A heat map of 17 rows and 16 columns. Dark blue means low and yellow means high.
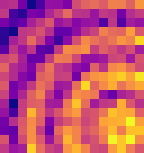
Ninth with the lowest average: top left. Rings: centred on the bottom right. Odd rows or columns: none. Slope: up to the bottom right.
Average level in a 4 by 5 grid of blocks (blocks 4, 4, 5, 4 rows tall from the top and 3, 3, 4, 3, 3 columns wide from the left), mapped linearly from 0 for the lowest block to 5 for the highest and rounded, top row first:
0 1 1 2 2 / 1 1 2 3 3 / 1 3 3 3 4 / 1 3 3 4 5
